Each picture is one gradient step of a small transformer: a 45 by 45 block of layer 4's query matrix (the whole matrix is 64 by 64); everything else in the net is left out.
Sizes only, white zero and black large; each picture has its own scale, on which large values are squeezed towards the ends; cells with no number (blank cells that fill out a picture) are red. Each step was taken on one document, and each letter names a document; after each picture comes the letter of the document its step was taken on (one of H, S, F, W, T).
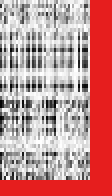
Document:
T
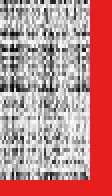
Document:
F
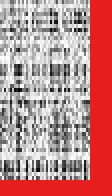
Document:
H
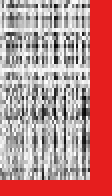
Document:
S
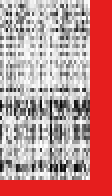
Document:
H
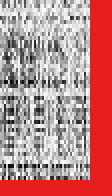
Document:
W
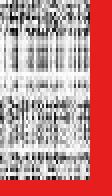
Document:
T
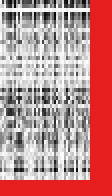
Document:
S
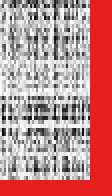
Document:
S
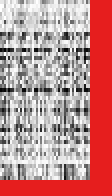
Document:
W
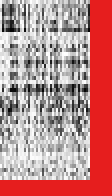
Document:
F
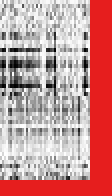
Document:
T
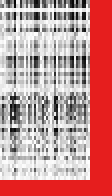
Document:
S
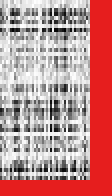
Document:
H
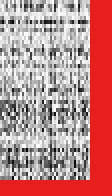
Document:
F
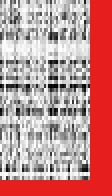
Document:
H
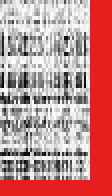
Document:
W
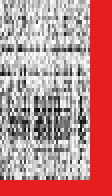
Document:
W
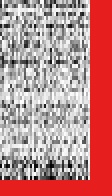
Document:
F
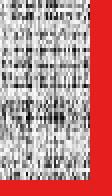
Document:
T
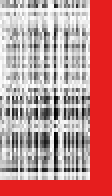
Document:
S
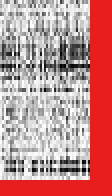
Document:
S
